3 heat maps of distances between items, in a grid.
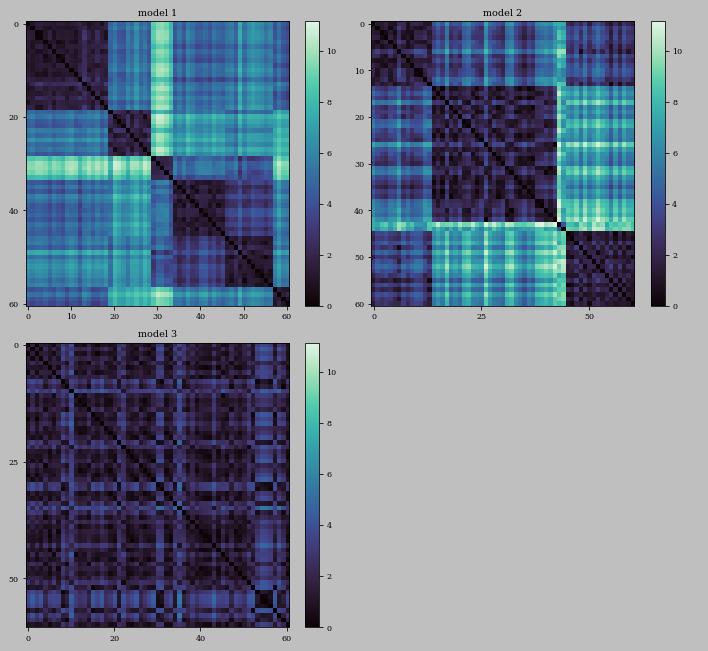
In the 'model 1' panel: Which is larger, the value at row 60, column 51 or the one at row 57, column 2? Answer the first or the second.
the first
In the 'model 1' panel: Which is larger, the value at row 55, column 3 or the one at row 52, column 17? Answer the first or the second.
the second
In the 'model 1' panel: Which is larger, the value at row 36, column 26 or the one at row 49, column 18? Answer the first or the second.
the second
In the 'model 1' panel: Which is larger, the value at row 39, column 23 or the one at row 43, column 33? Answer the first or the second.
the first
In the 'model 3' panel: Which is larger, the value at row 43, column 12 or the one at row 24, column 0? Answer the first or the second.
the first
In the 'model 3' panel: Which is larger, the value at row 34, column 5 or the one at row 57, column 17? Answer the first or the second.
the first
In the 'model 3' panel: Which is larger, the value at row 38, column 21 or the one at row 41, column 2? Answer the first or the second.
the first
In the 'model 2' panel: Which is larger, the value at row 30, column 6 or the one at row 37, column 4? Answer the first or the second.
the first
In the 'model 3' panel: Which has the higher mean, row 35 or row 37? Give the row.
35
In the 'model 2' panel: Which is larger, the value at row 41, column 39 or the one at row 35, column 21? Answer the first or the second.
the second
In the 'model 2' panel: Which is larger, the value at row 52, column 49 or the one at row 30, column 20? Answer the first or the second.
the second
